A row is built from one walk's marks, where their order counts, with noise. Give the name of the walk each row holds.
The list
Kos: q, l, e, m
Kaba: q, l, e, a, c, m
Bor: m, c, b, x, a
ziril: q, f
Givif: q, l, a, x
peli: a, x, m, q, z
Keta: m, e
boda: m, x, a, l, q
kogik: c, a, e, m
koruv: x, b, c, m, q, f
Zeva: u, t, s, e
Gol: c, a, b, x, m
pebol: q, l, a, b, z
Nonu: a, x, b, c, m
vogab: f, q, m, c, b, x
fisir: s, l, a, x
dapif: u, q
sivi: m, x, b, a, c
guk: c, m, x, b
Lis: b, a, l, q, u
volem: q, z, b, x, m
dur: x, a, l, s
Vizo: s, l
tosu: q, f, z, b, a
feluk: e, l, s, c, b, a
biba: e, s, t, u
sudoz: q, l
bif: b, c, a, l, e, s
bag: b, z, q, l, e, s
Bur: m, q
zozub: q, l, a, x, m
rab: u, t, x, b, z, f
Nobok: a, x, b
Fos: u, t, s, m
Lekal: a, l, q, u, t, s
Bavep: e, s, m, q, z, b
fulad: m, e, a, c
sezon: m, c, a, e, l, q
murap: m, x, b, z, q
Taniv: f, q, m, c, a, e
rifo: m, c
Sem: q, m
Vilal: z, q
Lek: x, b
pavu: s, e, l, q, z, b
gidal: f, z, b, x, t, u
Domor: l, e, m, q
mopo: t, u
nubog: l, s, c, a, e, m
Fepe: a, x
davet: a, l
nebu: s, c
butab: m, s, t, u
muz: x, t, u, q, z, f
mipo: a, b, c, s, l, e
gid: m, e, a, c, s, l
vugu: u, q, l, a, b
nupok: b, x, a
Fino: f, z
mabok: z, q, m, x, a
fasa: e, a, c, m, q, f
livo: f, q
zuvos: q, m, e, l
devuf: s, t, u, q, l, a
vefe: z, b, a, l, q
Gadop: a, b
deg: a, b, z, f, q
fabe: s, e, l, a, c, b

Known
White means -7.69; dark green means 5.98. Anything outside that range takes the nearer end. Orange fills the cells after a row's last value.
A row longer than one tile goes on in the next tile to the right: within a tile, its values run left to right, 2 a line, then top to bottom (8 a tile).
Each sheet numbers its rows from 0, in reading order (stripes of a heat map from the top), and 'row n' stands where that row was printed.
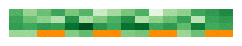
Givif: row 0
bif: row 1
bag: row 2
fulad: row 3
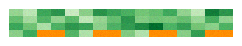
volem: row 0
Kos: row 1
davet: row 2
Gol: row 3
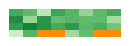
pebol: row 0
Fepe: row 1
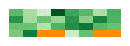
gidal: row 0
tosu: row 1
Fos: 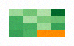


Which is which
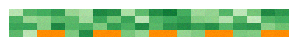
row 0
Domor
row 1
Nonu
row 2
Kaba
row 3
fisir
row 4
kogik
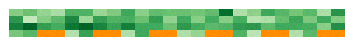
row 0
mipo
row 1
feluk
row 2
nupok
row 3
mabok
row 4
zuvos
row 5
murap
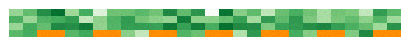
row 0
rifo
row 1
Zeva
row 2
boda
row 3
Lekal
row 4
Bavep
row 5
Vizo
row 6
vogab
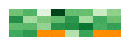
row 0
butab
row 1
pavu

